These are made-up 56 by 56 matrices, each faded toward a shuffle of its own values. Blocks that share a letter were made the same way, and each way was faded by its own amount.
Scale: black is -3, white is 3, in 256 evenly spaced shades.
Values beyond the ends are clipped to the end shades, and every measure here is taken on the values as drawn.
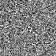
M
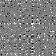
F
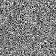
M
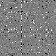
F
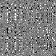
F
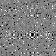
F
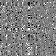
F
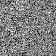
M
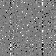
F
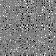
F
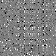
F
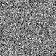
M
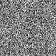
M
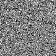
M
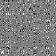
F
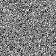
M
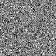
M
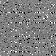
F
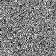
M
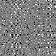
F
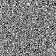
M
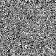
M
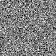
M
